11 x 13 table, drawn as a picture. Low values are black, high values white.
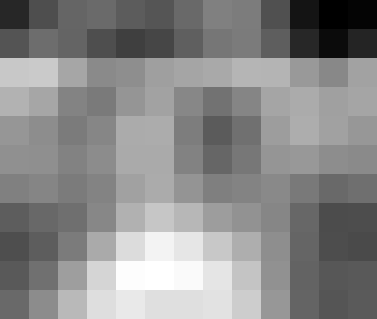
The middle left is the calmest part. The texture is blotchy. The bottom middle is the ninth with the highest average. There are no lone odd cells. A horizontal seam about 20% of the way down splits the table, and the bottom part is higher.
